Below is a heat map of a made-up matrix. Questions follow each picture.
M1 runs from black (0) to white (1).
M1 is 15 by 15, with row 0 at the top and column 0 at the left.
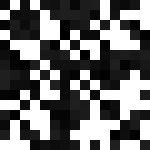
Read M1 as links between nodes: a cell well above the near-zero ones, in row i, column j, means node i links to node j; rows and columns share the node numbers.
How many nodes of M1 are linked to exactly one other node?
1
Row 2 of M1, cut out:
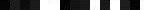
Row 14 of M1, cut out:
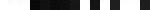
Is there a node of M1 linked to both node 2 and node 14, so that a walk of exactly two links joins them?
no
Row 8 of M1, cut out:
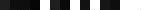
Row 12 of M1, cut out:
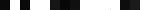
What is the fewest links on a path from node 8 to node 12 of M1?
1
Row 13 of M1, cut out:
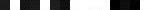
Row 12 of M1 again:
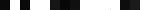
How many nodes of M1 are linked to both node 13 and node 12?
6
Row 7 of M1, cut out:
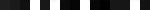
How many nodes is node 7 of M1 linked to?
4
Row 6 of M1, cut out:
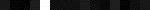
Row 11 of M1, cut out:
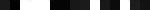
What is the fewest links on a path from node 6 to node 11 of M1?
2
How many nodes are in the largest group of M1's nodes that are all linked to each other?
4
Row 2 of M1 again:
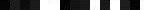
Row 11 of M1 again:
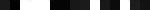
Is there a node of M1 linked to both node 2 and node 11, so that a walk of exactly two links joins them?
yes
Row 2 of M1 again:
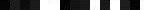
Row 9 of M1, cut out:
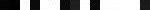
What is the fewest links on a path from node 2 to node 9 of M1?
1
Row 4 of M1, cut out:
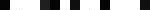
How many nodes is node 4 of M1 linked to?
9
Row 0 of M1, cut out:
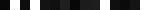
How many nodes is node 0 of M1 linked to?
4
